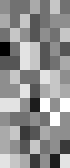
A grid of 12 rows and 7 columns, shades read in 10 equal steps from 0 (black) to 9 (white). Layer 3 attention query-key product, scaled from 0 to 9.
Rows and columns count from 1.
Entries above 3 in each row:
7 6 6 4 4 7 6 6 7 5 5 5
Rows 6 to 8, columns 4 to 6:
4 8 7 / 3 6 7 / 1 9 5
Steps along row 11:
down down up down up down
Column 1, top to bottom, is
5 6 4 0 3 5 5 8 5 6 6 8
